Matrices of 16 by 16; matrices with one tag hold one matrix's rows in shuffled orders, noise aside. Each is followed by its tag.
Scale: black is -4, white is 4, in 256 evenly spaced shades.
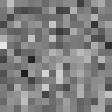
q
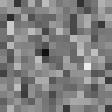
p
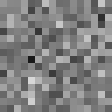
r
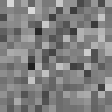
r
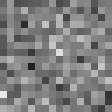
q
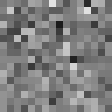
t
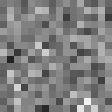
p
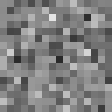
t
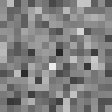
t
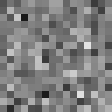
p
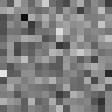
q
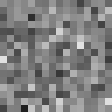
q
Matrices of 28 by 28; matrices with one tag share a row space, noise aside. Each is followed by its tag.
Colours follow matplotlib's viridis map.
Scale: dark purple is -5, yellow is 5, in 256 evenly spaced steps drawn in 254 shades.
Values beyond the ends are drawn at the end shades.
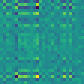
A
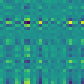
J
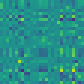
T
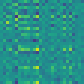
A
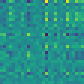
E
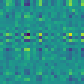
J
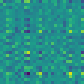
J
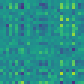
T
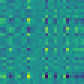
E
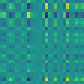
E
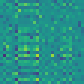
A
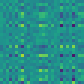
T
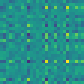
E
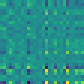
E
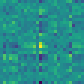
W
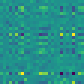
T
